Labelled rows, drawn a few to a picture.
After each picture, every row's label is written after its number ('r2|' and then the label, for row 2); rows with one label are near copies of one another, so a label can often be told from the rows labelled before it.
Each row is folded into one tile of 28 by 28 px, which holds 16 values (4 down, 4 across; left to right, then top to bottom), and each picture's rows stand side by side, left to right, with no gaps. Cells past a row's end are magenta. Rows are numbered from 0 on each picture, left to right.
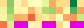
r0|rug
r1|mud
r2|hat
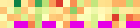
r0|hat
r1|rug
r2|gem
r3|rug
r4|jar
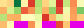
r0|hat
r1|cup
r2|cup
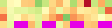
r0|mud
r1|rug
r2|jar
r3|gem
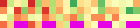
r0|cup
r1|cup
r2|hat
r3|hat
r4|mud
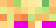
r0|jar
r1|hat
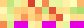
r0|rug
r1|gem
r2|mud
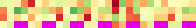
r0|mud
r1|gem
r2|mud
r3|mud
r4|cup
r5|rug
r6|mud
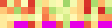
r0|gem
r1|cup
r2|rug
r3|cup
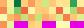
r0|hat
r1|jar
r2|hat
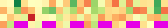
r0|hat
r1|mud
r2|hat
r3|rug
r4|gem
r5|hat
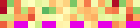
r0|cup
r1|mud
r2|hat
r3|gem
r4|cup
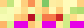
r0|rug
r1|jar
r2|mud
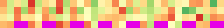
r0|cup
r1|cup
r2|cup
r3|rug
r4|gem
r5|rug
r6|mud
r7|jar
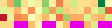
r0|jar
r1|hat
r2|jar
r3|hat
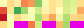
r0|mud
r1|rug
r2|rug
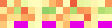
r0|gem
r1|mud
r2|gem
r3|mud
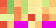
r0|cup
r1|jar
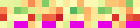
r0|mud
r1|jar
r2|mud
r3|mud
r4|jar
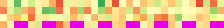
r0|hat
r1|mud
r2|cup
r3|hat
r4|gem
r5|jar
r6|rug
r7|gem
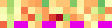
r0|rug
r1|jar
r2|jar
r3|hat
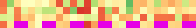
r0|cup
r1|mud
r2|gem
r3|cup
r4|hat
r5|jar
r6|jar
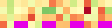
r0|rug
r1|mud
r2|jar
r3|cup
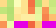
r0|rug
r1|cup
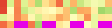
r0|cup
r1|rug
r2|gem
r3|mud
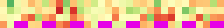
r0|rug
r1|jar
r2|cup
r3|rug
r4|mud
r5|jar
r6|mud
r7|jar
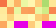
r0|gem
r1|hat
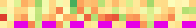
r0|jar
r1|rug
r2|hat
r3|jar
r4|jar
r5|rug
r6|mud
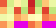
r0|cup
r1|cup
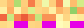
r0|jar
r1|jar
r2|gem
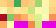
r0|jar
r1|rug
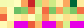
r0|mud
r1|cup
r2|hat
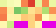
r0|mud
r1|gem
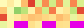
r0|mud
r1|gem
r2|gem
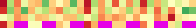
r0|cup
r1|hat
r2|hat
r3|cup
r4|gem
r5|cup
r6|mud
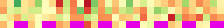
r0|hat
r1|rug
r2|cup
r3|cup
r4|hat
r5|mud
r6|jar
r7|jar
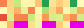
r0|jar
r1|hat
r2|hat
